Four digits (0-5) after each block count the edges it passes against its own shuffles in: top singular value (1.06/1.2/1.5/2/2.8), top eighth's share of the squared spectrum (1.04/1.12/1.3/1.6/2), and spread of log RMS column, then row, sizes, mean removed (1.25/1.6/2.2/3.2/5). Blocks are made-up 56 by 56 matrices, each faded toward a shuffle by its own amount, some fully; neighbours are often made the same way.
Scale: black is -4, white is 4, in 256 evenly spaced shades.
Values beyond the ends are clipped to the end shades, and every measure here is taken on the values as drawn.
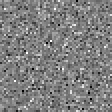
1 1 0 0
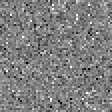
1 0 0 0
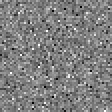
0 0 0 0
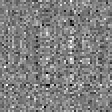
4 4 2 2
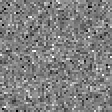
2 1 0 0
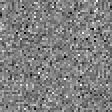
2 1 0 0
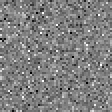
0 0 0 0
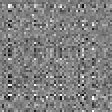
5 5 3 3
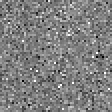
1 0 0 0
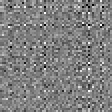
4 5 3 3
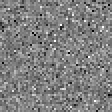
0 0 0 0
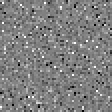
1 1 0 0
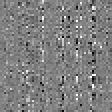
4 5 3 2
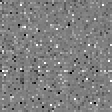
2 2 0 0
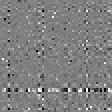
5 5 2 2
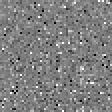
2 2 0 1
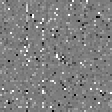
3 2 1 0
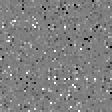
2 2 0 0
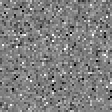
1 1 0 0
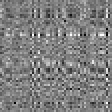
5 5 3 3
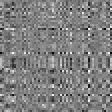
5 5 4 3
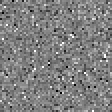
2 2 0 0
